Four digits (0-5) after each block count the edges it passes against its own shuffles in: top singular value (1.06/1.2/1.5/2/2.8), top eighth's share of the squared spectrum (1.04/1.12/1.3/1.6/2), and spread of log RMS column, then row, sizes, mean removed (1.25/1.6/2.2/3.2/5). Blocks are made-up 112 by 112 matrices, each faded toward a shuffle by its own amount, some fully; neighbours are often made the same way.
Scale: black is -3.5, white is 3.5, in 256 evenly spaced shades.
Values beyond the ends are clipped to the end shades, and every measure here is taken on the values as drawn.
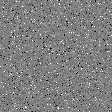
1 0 0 0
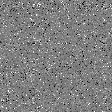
3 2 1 1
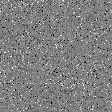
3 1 0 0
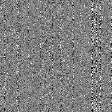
2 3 4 0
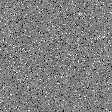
0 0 0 0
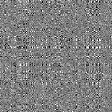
5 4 3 3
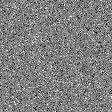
2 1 0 0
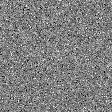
0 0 0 0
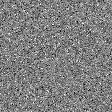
0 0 0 0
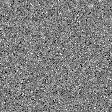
0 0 0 0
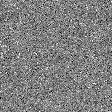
0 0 0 0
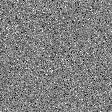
0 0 0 0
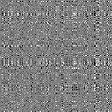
5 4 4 3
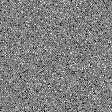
2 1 0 0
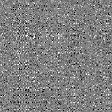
4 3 3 2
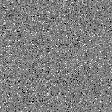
4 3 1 1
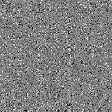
4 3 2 2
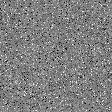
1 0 0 0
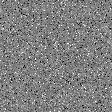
2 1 0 0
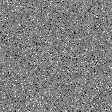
1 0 0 0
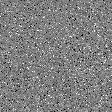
2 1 0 0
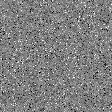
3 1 0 0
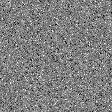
0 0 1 0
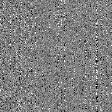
2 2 4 0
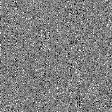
1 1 3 0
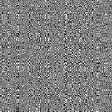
5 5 4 3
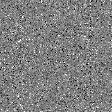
0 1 2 0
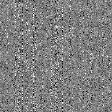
2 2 4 0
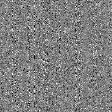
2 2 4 0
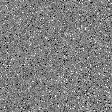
0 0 1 0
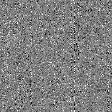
2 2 3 0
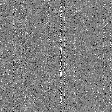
2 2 3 0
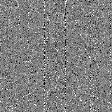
2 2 3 0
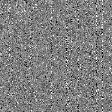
2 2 3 0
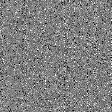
1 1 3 0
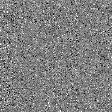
1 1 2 0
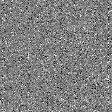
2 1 2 0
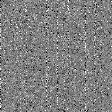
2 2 3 0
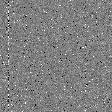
3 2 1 0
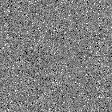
1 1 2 0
